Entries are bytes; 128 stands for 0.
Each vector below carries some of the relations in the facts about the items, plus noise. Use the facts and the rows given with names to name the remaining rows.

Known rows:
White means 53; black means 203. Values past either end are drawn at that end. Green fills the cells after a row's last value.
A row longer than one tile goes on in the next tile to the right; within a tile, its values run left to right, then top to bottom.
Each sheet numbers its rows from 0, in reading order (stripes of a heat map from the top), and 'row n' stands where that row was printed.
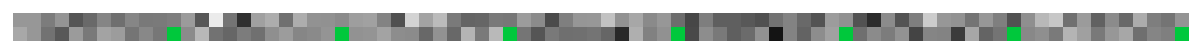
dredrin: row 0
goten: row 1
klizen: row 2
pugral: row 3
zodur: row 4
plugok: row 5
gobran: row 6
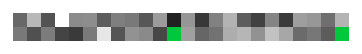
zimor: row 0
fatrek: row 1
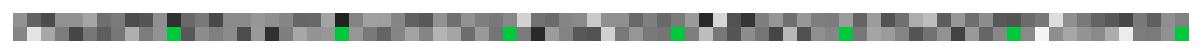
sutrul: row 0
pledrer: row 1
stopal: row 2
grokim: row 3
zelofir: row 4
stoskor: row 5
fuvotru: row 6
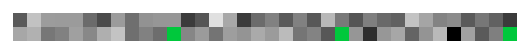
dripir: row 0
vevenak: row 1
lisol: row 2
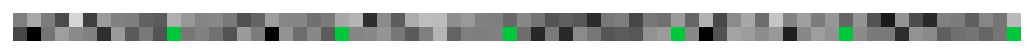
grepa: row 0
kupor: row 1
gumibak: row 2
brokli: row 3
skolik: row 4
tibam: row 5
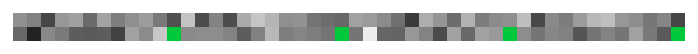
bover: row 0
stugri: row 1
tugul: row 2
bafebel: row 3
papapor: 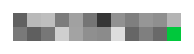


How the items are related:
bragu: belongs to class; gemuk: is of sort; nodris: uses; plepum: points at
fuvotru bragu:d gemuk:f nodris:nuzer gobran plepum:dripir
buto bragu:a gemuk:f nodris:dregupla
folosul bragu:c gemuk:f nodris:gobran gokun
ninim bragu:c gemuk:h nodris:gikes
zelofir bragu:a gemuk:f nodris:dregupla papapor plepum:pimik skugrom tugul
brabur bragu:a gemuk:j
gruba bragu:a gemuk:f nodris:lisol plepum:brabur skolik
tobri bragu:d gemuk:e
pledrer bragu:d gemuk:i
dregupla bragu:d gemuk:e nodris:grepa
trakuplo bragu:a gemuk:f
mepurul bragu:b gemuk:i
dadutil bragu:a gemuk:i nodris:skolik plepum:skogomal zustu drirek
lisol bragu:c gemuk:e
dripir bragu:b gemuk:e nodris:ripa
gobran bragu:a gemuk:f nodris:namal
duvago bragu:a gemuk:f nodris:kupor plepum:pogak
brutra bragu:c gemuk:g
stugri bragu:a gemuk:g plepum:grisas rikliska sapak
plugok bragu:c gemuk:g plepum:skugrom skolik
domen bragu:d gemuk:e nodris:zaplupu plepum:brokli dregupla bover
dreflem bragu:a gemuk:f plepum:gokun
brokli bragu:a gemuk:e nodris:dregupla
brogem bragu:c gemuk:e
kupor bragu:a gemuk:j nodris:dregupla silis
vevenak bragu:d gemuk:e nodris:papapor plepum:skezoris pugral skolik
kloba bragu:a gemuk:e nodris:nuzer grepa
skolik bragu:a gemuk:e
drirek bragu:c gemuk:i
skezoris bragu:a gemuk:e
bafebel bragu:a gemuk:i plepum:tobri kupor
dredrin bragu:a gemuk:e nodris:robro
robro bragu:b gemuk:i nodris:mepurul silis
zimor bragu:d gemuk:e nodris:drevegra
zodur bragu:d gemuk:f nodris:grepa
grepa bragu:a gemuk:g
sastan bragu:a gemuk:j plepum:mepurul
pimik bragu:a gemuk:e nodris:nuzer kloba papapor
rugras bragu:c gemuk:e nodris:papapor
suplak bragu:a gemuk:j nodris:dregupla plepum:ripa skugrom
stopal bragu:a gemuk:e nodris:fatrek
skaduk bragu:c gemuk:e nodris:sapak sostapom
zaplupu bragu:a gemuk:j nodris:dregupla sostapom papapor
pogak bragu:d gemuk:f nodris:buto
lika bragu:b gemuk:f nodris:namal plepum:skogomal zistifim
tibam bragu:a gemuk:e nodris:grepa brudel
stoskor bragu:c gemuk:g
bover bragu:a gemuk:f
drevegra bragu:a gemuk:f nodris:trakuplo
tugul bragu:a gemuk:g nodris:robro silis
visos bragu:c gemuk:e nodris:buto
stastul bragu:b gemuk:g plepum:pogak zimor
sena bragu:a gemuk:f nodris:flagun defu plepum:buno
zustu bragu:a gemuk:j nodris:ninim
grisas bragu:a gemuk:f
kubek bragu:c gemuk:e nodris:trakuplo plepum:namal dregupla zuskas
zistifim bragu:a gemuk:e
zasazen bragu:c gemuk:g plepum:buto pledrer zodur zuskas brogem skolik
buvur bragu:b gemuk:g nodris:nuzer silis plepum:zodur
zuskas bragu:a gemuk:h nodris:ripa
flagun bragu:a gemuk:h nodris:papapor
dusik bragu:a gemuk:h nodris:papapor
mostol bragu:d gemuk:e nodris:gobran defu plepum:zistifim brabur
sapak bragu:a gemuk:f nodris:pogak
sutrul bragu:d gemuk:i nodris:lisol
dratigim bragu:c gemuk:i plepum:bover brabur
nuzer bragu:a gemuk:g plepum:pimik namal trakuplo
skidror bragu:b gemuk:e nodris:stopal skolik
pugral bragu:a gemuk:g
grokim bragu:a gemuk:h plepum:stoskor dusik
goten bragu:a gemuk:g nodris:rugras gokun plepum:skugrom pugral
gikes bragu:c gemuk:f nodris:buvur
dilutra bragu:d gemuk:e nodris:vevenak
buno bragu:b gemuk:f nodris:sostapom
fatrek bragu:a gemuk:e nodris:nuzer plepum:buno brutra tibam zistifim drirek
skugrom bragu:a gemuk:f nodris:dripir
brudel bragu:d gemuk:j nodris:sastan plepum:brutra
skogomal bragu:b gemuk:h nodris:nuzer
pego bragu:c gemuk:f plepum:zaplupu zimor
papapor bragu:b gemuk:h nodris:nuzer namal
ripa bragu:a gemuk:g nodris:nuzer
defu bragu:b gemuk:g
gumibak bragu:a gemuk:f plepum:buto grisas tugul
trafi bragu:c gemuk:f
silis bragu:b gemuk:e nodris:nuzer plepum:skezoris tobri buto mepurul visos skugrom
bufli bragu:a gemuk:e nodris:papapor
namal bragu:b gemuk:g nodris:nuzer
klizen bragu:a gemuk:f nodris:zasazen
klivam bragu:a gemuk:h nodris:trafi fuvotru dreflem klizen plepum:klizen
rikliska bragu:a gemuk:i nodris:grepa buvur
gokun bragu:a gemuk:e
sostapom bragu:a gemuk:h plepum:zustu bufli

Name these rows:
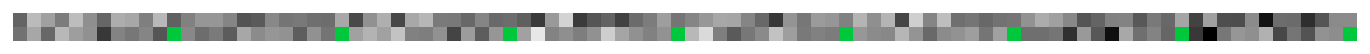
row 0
mepurul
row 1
kloba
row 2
trafi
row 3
mostol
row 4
skidror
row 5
dreflem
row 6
zaplupu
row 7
dregupla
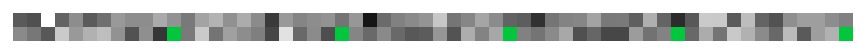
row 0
silis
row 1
robro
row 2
gruba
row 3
dratigim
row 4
namal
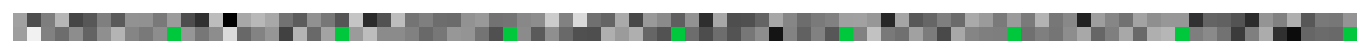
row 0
sena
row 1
zasazen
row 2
dadutil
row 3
stastul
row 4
suplak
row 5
zustu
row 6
zuskas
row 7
visos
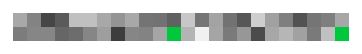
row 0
grisas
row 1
klivam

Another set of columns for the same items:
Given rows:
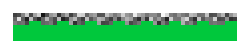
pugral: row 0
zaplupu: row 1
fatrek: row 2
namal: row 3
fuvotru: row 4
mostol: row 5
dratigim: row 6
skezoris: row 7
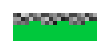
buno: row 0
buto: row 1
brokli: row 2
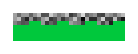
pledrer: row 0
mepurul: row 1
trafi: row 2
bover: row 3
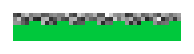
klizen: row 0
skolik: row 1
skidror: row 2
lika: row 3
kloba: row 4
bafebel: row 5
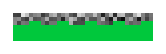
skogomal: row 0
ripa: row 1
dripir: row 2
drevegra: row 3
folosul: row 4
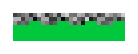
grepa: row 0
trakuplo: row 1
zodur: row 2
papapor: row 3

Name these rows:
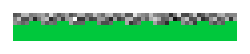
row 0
dreflem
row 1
brudel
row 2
lisol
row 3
dilutra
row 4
buvur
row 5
dregupla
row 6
visos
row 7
zelofir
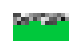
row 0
sena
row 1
nuzer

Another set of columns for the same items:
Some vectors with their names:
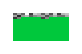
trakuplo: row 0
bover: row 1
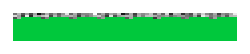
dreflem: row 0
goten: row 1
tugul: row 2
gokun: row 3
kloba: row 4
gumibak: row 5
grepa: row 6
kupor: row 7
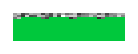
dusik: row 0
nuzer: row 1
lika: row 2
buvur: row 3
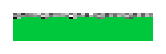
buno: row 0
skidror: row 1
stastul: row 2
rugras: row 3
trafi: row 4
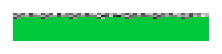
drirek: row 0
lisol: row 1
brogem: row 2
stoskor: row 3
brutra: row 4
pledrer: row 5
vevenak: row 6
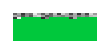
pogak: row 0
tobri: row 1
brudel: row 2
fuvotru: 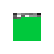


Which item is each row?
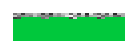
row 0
mepurul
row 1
buto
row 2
pego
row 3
drevegra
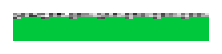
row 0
grokim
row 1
klivam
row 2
zodur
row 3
klizen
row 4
suplak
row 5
zelofir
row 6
sena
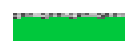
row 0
domen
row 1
dadutil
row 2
mostol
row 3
skolik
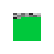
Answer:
sutrul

